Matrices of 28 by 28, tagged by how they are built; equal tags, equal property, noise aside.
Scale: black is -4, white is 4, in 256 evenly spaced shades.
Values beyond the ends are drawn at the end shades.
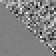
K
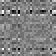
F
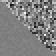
K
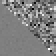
K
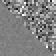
K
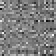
F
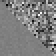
K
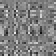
F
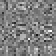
F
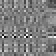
F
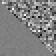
K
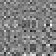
F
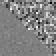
K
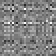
F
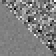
K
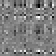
F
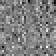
F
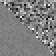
K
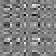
F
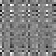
F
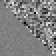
K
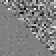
K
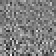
F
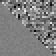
K
